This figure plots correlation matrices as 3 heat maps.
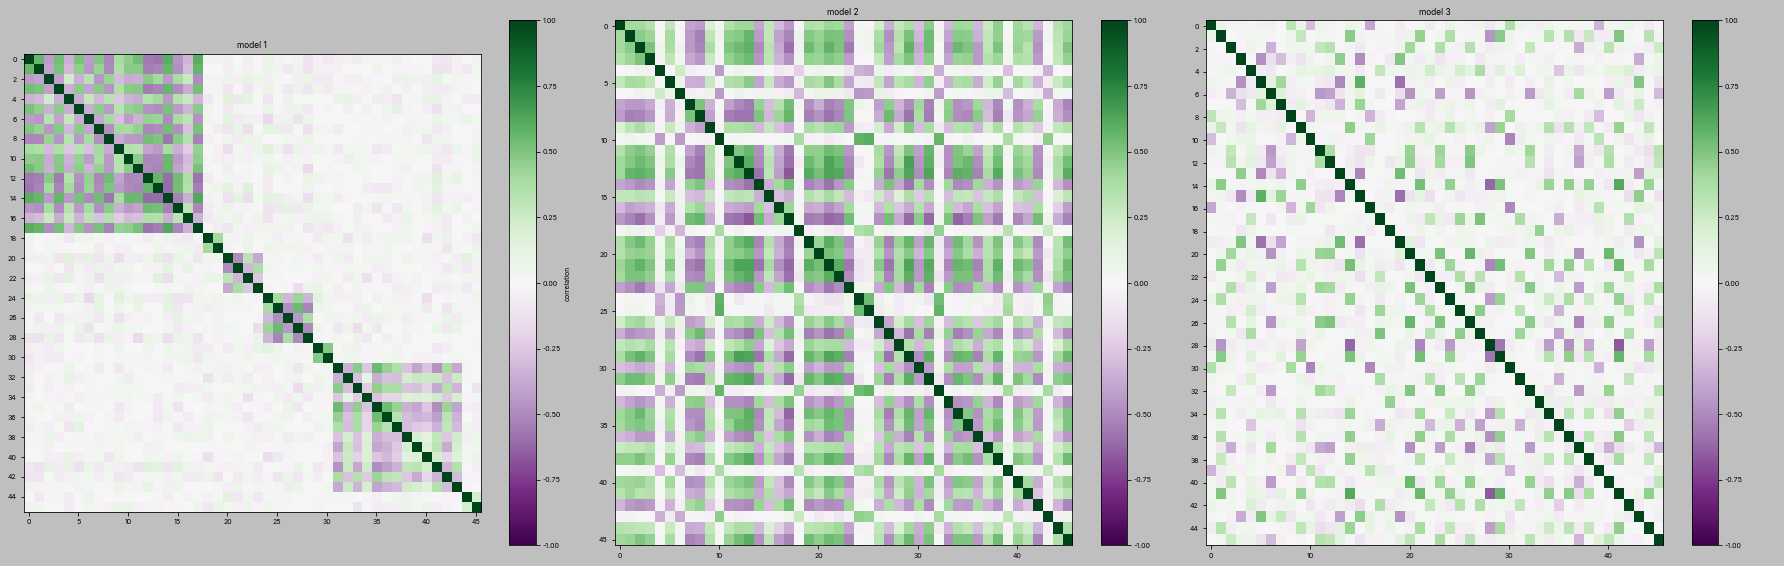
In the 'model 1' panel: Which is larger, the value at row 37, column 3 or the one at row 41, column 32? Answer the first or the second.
the second
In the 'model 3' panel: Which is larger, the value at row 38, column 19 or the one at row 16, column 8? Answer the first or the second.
the first
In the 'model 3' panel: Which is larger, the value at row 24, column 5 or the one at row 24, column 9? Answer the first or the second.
the second
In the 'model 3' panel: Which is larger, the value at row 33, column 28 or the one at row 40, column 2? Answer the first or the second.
the second
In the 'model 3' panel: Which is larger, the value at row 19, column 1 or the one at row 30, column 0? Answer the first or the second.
the second
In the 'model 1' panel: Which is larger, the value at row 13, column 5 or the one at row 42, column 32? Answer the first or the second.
the second
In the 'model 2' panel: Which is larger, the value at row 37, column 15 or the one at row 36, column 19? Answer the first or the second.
the first
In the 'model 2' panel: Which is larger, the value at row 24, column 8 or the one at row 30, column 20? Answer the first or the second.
the first
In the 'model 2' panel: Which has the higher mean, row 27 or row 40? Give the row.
40
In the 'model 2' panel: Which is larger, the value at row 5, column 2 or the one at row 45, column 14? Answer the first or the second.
the first
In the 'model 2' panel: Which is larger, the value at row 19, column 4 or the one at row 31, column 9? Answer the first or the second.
the second
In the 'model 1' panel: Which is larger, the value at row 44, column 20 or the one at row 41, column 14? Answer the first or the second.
the first
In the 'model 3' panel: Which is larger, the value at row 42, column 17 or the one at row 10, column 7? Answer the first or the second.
the first
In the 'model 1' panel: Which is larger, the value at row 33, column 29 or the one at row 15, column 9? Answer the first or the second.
the first
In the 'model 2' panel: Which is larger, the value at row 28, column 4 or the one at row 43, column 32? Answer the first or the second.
the second
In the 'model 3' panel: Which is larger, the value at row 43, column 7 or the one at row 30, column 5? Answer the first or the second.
the first
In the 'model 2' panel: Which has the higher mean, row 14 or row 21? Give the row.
21
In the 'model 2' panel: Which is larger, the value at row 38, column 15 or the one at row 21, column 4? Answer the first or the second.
the first
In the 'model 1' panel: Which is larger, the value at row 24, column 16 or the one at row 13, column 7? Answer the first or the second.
the first
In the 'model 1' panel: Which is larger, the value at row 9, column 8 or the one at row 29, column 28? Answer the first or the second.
the second
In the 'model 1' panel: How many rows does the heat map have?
46
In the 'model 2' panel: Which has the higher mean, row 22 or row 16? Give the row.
22
